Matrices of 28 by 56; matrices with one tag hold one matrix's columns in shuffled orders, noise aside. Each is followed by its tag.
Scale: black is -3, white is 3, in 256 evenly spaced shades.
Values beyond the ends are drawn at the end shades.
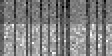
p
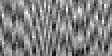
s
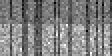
p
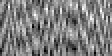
s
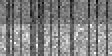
p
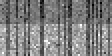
p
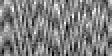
s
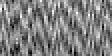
s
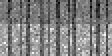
p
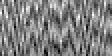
s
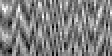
s
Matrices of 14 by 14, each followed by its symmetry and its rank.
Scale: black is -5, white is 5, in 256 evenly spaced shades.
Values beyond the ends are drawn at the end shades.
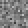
antisymmetric, full rank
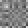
symmetric, rank two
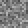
neither, full rank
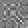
symmetric, rank three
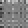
antisymmetric, rank two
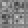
symmetric, rank two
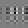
neither, rank one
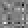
antisymmetric, rank two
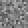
antisymmetric, full rank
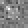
symmetric, rank three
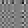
neither, rank one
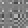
symmetric, rank two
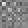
symmetric, rank three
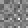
symmetric, rank two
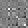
symmetric, rank three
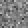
antisymmetric, full rank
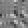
antisymmetric, rank two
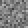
neither, full rank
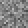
neither, full rank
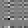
neither, rank one
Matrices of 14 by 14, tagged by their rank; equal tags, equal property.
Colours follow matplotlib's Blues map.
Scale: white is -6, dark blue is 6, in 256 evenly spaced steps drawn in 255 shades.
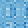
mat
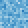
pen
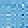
mat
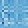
mat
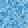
pen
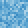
pen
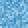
pen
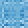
mat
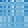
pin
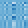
pin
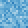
pen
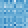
mat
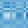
pin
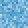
pen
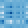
pin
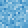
pen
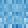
mat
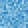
pen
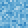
pen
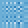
pin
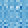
mat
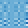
pin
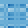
pin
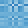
pin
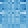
mat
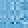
mat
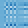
pin
